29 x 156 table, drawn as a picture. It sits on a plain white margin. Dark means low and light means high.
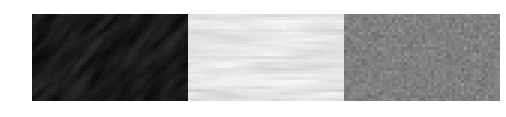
The table splits into one row of 3 panels. Panel 1,1: very low, slanting up to the right, faint in contrast. Panel 1,2: very high, streaked across, faint in contrast. Panel 1,3: middling, fine-grained, faint in contrast.
